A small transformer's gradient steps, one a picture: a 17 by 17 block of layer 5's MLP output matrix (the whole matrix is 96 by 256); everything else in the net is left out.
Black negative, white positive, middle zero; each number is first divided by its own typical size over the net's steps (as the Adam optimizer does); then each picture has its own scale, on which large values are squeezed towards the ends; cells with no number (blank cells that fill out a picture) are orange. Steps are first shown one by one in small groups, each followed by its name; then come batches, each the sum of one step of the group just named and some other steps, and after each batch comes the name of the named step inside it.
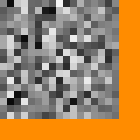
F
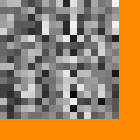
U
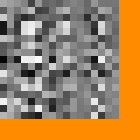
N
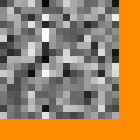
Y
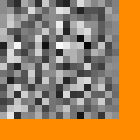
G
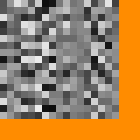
N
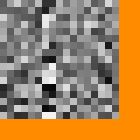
U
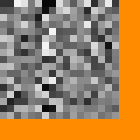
F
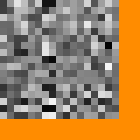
U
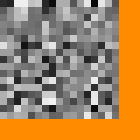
F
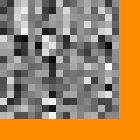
F
